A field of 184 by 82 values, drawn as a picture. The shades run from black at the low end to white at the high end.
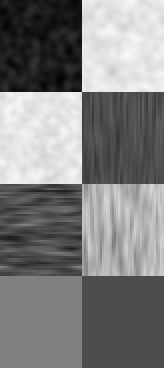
The table splits into 4 rows of 2 panels. Panel 1,1: very low, blotchy, faint in contrast. Panel 1,2: very high, blotchy, faint in contrast. Panel 2,1: very high, blotchy, faint in contrast. Panel 2,2: low, streaked downward, faint in contrast. Panel 3,1: low, streaked across. Panel 3,2: high, streaked downward. Panel 4,1: middling, flat. Panel 4,2: low, flat.
